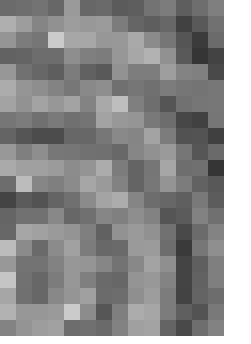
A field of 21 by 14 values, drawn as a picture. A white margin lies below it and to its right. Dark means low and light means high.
The bottom left is the ninth with the highest average. Concentric rings centre on the bottom left. A vertical seam about 80% of the way across splits the table, and the left part is higher.
